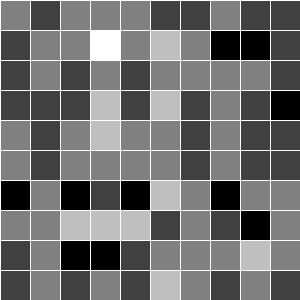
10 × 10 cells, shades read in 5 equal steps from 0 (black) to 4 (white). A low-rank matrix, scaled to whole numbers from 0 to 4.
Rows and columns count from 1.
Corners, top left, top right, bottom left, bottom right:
2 1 1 1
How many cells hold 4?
1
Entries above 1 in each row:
5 6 6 3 6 6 5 7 6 5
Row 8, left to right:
2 2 3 3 3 1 2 1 0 2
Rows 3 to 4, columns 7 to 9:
2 2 2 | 1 2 1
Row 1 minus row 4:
1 0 1 -1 1 -2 0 0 0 1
